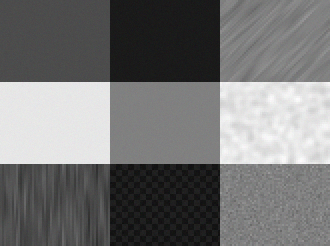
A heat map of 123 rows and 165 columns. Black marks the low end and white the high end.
The table splits into 3 rows of 3 panels. Panel 1,1: low, flat. Panel 1,2: very low, flat. Panel 1,3: middling, slanting up to the right, faint in contrast. Panel 2,1: very high, flat. Panel 2,2: middling, flat. Panel 2,3: very high, blotchy, faint in contrast. Panel 3,1: low, streaked downward, faint in contrast. Panel 3,2: very low, checkered, faint in contrast. Panel 3,3: middling, fine-grained, faint in contrast.
